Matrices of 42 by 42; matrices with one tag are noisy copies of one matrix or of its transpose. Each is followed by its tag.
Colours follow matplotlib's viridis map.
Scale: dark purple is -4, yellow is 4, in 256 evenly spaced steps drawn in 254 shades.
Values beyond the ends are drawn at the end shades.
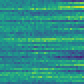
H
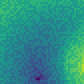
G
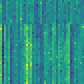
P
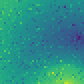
G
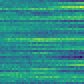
H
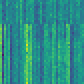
P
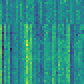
P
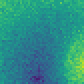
G
